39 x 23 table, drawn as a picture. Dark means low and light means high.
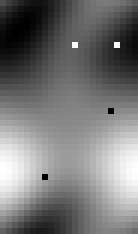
Four lone cells stand out: two far higher and two far lower than their neighbours. The centre is the smoothest part. The top left is the ninth with the lowest average.
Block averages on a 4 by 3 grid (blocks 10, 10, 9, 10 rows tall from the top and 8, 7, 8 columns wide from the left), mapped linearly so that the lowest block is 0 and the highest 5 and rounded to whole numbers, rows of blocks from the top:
0 2 1
2 3 2
5 4 5
3 2 4
